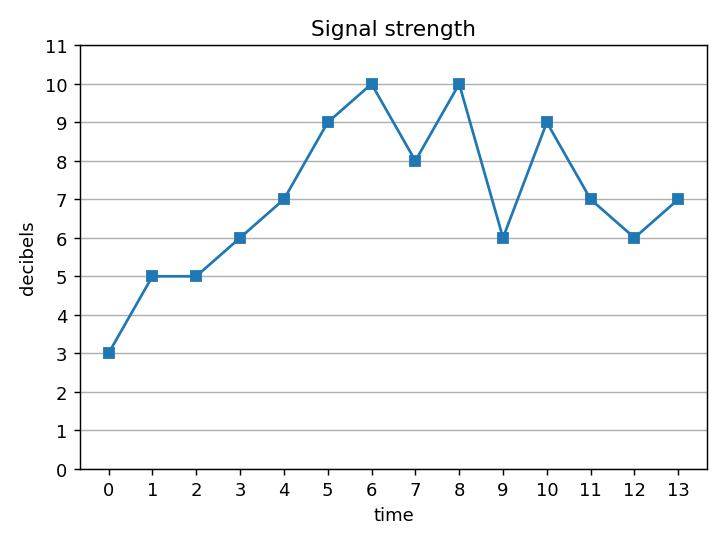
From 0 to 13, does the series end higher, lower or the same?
higher
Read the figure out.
Title: Signal strength
x-axis: time, ticks 0 1 2 3 4 5 6 7 8 9 10 11 12 13
y-axis: decibels, ticks 0 1 2 3 4 5 6 7 8 9 10 11
Values:
3 5 5 6 7 9 10 8 10 6 9 7 6 7
